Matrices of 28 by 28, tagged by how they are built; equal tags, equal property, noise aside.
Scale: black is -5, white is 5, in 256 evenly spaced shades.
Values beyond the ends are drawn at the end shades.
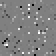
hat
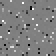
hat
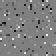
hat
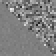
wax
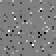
hat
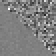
wax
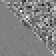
wax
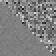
wax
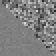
wax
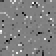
hat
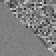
wax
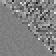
wax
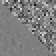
wax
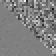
wax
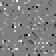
hat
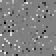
hat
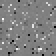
hat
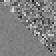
wax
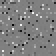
hat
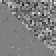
wax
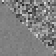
wax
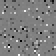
hat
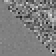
wax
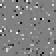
hat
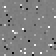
hat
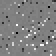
hat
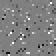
hat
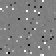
hat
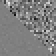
wax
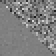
wax
